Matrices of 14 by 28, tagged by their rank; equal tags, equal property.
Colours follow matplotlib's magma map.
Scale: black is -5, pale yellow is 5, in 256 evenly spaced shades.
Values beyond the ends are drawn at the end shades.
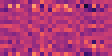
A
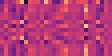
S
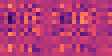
S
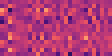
A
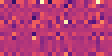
A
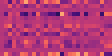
S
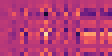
S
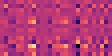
S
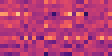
A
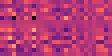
A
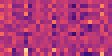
A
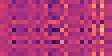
S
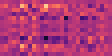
A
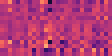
A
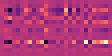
S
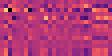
S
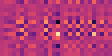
S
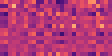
A
